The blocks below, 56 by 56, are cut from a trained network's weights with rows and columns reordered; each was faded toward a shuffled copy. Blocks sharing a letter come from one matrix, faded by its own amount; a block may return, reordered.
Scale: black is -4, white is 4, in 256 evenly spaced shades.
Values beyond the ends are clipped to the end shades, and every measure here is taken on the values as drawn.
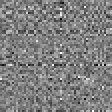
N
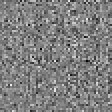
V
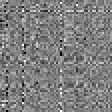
N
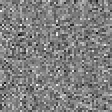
V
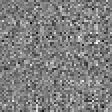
V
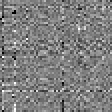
N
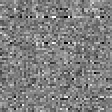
V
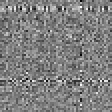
N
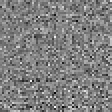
V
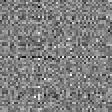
N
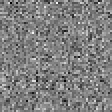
V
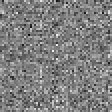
V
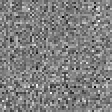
V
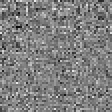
V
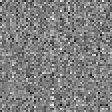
V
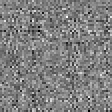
V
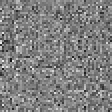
V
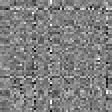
N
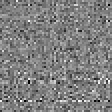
V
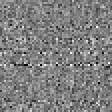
V
